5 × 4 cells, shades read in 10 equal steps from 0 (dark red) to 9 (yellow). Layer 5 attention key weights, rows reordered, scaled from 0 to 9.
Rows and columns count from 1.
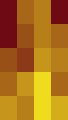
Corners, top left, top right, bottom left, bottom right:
0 0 6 7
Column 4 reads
0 4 5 4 7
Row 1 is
0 4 5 0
